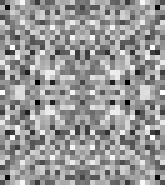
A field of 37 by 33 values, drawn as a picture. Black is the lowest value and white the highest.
The centre is the smoothest part. Overall the values sit about 60% of the way up the scale. The texture is fine-grained noise. No overall slope runs across the table. There is no seam. It mirrors both left to right and top to bottom. There are no regular stripes.
